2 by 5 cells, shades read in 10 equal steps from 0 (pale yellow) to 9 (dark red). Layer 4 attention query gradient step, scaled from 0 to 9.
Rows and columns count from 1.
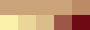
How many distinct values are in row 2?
5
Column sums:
3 4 5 9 13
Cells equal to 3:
4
